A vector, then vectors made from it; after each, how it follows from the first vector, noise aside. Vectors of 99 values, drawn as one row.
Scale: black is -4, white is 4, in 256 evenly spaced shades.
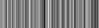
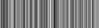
reversed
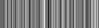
negated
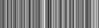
negated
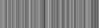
shrunk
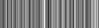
negated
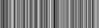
reversed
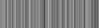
shrunk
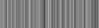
shrunk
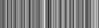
negated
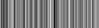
reversed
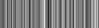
negated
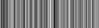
reversed
